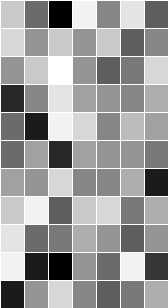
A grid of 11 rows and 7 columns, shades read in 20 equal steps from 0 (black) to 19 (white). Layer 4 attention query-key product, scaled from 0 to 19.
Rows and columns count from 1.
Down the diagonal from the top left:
15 11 19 12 10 11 2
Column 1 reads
15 16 11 3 8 8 12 15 17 18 2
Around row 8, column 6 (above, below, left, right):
13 7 16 13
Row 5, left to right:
8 2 18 16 10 14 12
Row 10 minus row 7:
6 -9 -16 1 -2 5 2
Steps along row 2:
down up down up down up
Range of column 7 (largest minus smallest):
14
